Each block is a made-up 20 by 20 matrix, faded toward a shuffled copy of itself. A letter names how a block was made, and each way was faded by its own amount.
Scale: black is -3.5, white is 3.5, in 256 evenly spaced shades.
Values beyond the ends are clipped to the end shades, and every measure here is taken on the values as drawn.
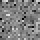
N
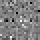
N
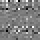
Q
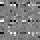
Q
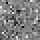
N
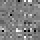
Q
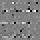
Q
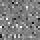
N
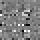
Q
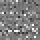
N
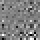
Q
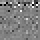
Q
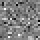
N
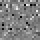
N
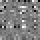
Q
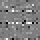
Q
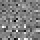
Q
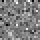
N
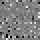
N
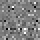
N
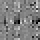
Q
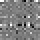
Q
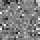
N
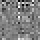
Q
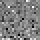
N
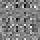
Q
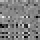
Q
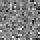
N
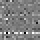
Q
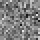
N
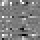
Q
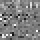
N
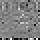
Q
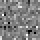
N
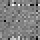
Q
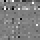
Q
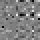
Q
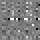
Q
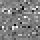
N
